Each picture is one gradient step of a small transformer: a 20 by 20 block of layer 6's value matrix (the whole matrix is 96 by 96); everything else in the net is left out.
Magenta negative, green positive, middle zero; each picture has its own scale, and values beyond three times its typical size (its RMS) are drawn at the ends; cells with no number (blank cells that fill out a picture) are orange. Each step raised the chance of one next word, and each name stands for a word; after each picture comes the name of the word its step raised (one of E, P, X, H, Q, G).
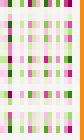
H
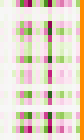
H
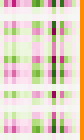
H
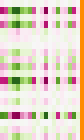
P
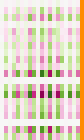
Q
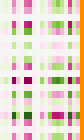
H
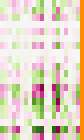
Q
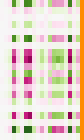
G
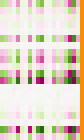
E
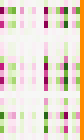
P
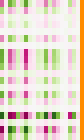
G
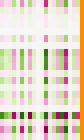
G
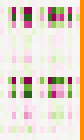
Q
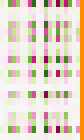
H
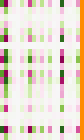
E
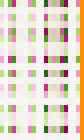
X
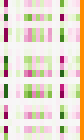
Q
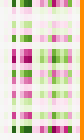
G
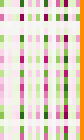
X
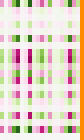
G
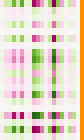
G
